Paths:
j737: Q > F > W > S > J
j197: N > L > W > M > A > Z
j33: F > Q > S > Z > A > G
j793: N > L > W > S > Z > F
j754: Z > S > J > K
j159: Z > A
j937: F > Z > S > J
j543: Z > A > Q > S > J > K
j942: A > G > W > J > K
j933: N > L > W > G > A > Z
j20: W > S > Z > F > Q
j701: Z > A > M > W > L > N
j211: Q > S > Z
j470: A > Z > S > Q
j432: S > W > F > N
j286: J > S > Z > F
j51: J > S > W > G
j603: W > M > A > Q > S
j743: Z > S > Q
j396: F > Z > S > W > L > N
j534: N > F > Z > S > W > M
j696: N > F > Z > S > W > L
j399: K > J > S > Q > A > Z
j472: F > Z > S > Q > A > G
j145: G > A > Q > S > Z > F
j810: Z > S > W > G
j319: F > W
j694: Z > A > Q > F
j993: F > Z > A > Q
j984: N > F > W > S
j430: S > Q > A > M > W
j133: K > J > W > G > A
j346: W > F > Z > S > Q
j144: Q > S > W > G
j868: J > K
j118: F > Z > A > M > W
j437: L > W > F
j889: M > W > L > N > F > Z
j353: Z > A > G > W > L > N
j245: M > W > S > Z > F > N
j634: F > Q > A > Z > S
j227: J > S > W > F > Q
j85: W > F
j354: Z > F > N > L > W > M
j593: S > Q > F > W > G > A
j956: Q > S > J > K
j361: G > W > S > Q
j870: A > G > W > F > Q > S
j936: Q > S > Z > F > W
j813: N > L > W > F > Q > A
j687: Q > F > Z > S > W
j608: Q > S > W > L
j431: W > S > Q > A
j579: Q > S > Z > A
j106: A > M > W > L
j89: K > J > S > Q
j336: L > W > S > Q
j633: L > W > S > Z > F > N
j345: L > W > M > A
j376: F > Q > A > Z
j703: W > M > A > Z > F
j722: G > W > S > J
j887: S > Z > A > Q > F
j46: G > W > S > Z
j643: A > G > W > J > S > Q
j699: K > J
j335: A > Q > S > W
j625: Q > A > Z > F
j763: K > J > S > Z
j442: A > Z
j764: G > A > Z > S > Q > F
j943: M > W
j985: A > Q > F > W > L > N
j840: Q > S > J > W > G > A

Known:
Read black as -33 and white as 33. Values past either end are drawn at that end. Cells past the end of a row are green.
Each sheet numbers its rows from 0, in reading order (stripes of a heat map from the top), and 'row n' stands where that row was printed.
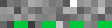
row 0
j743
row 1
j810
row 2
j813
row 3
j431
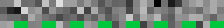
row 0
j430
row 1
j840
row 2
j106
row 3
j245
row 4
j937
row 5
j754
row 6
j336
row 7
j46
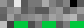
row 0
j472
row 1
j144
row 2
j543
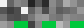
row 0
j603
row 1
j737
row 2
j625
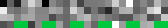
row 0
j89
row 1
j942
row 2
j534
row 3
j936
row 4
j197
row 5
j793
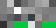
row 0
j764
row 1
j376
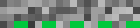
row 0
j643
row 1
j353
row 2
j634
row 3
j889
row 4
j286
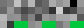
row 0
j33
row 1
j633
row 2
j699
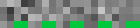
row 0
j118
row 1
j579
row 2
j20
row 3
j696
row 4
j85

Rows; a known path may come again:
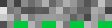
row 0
j763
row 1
j634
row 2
j442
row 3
j889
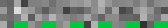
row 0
j534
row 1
j211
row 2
j319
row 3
j46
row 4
j943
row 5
j51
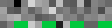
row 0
j956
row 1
j703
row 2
j722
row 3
j687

